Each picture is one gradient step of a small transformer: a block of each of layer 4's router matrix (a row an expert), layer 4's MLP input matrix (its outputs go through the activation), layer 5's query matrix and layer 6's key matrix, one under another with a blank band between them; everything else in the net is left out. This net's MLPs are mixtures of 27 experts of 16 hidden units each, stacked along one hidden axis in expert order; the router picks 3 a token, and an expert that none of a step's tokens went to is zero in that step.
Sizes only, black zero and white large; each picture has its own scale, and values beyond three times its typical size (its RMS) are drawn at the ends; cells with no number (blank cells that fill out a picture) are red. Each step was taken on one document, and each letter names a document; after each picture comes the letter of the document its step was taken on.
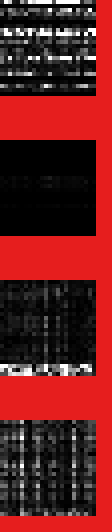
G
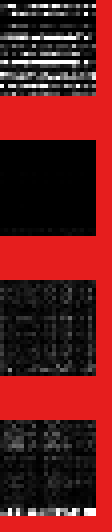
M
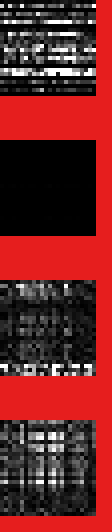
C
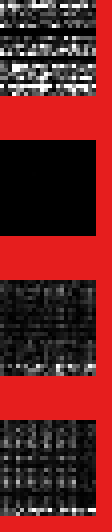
M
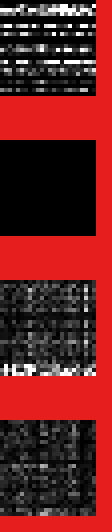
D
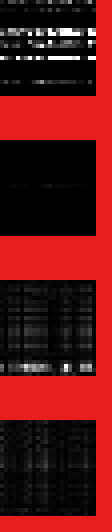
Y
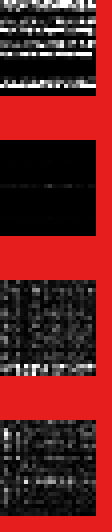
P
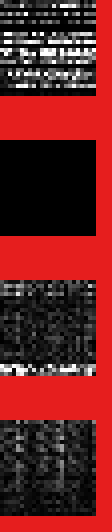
C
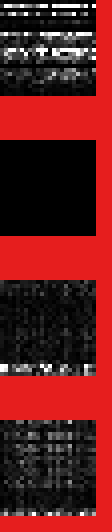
C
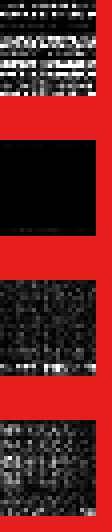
M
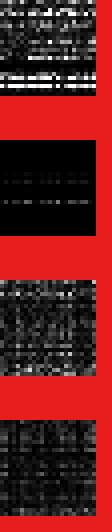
G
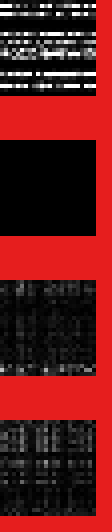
C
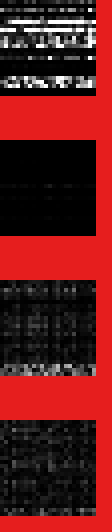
P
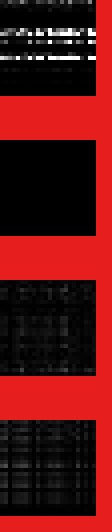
Y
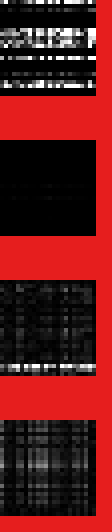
Y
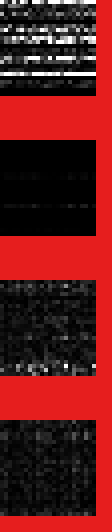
G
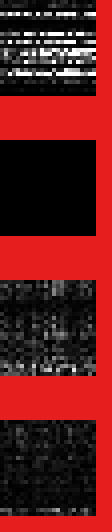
C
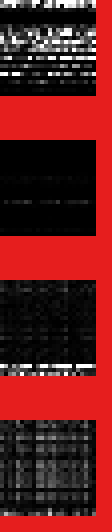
G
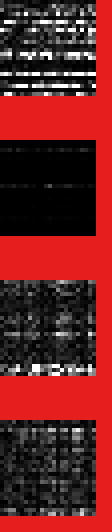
P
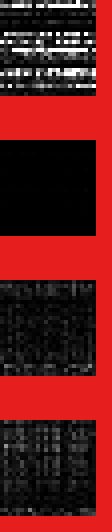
C
